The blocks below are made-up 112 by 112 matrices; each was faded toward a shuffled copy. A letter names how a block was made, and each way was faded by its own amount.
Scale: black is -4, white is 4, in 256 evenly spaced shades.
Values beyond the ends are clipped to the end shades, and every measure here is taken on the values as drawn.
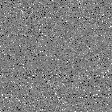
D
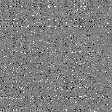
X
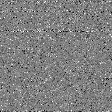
D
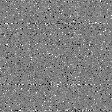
X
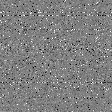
D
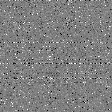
X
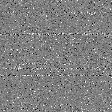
D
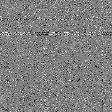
X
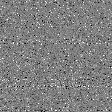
D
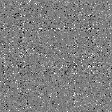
X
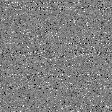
D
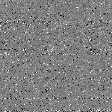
X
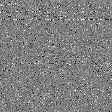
D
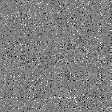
X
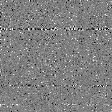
X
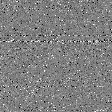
D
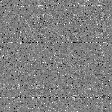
X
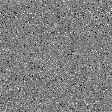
D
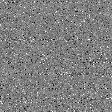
D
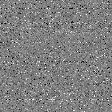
D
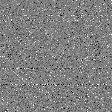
D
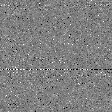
X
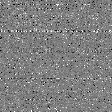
X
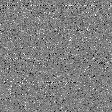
D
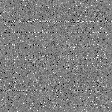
X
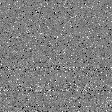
D
